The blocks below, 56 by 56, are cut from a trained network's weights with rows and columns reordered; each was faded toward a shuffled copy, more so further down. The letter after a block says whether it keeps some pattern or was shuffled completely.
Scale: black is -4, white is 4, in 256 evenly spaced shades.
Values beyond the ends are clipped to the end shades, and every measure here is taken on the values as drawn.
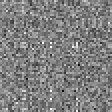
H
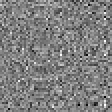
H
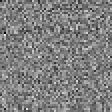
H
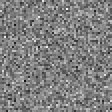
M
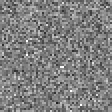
M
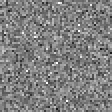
M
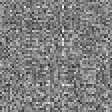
H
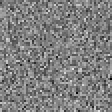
M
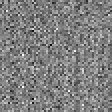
H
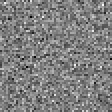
M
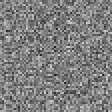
H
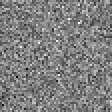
M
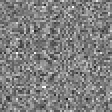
H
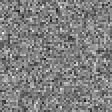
M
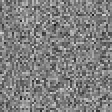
H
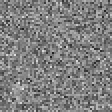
M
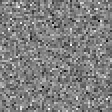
M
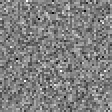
M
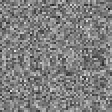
H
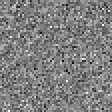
M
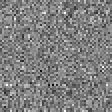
H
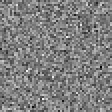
M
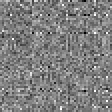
H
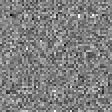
H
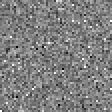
M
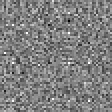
H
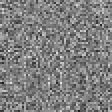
H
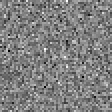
M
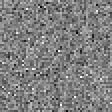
M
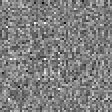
H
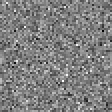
M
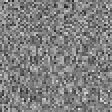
H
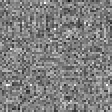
H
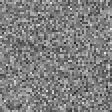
M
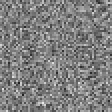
H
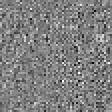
H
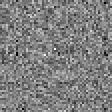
H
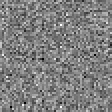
H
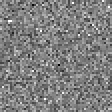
M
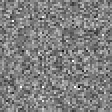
H
